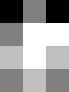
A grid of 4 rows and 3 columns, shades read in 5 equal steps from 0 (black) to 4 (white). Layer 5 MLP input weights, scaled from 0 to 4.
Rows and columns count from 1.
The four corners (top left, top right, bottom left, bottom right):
0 0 2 2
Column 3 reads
0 4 3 2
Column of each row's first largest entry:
2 2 2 2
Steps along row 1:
up down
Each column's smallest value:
0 2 0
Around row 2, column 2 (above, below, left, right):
2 4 2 4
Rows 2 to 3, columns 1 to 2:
2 4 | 3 4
